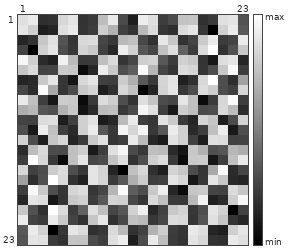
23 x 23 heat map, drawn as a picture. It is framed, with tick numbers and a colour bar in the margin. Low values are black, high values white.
No row or column stands out. It looks the same turned upside down. Overall the values sit about 50% of the way up the scale. The field is checkered. No overall slope runs across the table. The values fall into two levels.
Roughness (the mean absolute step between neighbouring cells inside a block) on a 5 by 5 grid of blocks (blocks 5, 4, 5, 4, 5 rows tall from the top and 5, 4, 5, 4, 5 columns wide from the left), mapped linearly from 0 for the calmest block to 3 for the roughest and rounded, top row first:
11101 / 23112 / 12221 / 21132 / 10111
